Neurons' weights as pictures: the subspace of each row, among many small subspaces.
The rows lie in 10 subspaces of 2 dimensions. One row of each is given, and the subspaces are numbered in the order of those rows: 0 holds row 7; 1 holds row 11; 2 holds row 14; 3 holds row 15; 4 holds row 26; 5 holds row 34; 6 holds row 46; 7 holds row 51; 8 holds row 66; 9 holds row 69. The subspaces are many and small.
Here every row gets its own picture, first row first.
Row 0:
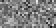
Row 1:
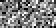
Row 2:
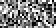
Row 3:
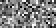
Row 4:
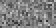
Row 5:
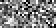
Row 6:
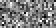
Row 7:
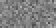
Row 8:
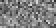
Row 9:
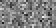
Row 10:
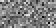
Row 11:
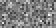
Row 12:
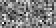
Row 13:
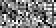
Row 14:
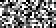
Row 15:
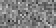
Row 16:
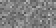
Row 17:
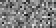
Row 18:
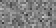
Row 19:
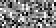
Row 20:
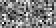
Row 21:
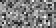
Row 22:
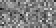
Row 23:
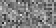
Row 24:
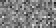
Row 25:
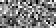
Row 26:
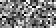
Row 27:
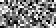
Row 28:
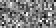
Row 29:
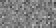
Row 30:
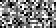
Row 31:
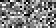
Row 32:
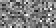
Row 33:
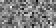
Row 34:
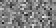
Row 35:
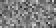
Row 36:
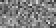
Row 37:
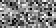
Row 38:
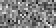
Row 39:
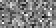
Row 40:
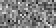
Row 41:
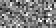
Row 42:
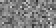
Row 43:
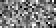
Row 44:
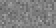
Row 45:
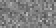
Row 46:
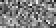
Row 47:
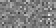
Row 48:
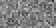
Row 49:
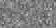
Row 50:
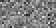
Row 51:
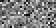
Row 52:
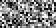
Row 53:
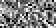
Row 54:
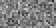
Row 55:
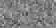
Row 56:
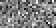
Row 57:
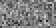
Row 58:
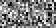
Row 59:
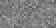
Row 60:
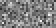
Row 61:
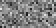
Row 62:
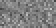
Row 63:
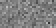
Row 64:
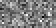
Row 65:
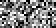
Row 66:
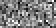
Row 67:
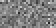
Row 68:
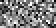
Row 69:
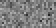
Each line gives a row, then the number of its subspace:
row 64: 5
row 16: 4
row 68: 7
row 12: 3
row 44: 1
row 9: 5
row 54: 8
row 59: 4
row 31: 7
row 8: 6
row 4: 8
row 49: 9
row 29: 0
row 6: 9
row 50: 7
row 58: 1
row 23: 3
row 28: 9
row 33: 5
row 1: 8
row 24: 0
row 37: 5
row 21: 8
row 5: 2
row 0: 2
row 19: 0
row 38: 3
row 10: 7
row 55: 0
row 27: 7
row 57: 8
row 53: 4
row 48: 8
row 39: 5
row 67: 6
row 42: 2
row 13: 3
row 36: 6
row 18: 5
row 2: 1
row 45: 9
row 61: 2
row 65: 4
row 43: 0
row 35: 0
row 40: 3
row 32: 7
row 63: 1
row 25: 6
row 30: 2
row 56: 1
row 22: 4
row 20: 3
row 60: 1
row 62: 4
